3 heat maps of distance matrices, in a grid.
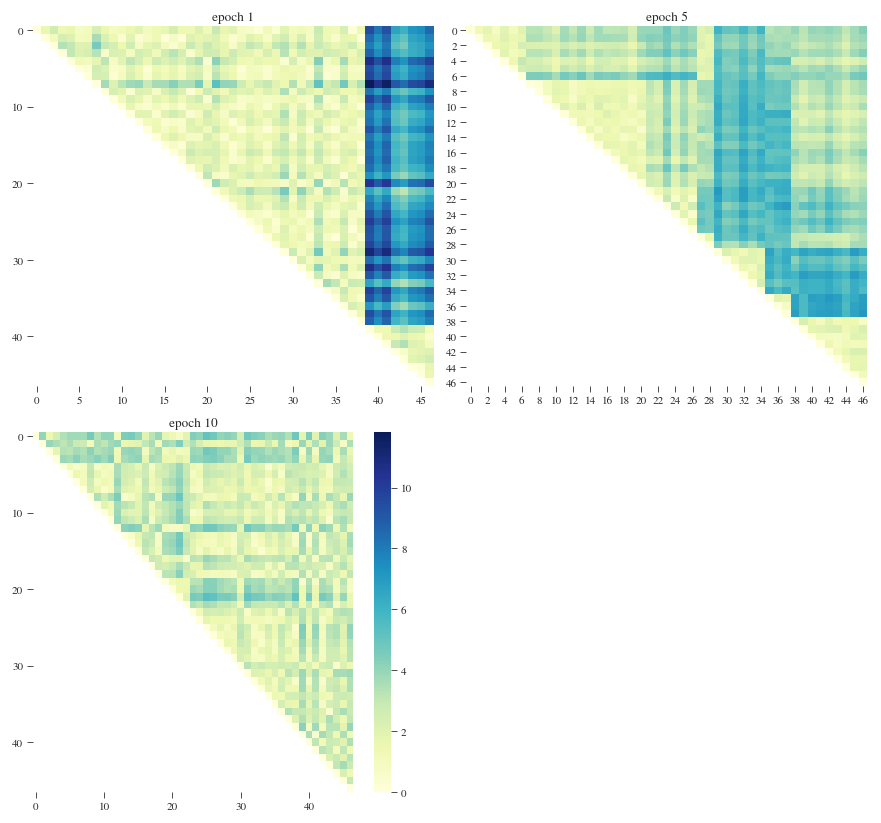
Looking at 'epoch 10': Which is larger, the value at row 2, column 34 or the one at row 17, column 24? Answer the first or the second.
the first
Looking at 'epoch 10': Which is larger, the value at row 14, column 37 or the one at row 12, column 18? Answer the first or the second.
the second
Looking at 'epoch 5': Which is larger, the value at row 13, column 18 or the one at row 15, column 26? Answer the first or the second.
the second
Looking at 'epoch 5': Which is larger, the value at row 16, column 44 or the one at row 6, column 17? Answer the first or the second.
the second
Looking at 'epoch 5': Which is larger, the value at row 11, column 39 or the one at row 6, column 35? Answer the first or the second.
the second
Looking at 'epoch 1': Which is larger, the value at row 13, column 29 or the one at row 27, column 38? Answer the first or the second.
the first
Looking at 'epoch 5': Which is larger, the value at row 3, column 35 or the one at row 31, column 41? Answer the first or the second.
the second
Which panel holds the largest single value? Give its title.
epoch 1
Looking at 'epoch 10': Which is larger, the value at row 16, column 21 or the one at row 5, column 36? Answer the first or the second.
the first
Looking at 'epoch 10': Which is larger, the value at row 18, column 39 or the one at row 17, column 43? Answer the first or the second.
the first
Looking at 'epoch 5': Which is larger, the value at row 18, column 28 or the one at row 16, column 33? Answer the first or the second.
the second
